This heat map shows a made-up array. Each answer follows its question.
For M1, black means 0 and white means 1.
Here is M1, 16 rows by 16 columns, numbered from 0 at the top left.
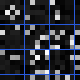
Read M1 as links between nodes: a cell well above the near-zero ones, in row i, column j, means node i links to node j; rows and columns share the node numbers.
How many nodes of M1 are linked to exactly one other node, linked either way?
3
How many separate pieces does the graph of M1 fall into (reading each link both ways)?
2
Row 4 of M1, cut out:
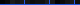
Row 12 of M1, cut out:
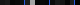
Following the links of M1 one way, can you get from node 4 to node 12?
no
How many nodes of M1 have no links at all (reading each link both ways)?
1
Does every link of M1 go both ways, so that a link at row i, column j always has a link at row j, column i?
yes
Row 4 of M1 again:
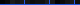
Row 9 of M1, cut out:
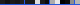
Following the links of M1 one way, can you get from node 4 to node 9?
no
